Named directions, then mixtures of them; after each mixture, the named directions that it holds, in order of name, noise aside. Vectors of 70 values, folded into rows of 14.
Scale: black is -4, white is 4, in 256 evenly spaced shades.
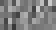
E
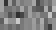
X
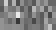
E, X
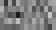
E, X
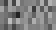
E, X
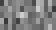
E, X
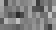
X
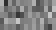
X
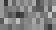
X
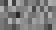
E, X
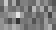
E, X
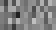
E, X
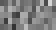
E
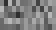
E, X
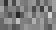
E, X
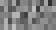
E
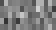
E, X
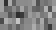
X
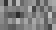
E, X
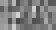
E, X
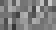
E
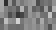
X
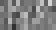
E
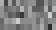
X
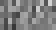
E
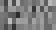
E, X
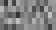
E, X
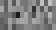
E, X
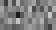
E, X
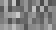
E, X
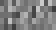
E
